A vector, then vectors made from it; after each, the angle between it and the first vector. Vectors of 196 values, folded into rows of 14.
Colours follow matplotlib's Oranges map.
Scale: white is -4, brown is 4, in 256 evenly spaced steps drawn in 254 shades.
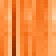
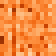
partly aligned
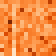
partly opposed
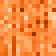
partly aligned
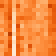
nearly opposite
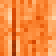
nearly parallel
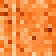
partly opposed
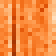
nearly parallel
